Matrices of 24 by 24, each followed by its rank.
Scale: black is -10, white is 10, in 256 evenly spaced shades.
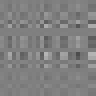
one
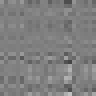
two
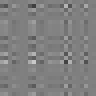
one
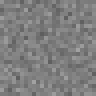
full rank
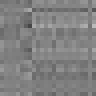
two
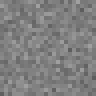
full rank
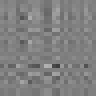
two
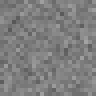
full rank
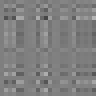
one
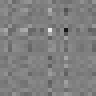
two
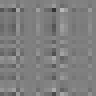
one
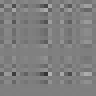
one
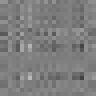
two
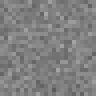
full rank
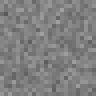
full rank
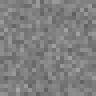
full rank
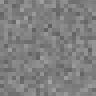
full rank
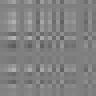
one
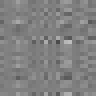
two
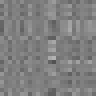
two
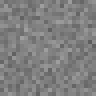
full rank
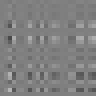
one
